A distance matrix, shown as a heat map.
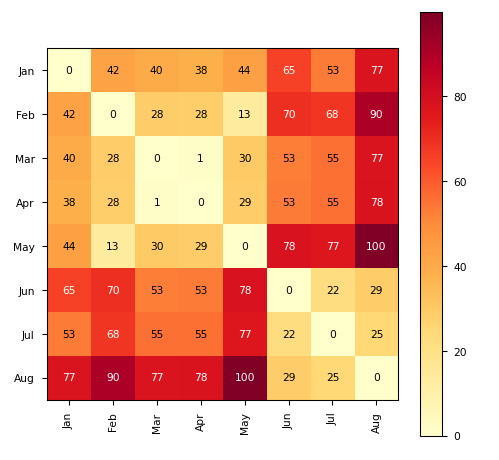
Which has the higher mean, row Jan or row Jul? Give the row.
Jan
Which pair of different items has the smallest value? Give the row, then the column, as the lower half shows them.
Apr, Mar
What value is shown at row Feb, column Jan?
42
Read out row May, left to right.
44 13 30 29 0 78 77 100
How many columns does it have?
8
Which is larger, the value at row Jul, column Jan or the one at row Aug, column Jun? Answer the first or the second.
the first
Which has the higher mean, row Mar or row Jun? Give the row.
Jun
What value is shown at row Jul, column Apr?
55
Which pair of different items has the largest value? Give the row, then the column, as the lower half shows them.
Aug, May
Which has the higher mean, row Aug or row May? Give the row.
Aug
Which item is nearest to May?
Feb
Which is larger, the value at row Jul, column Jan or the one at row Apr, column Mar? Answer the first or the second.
the first
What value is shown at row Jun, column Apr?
53
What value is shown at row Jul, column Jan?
53
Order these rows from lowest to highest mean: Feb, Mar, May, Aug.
Mar, Feb, May, Aug
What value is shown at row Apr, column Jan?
38
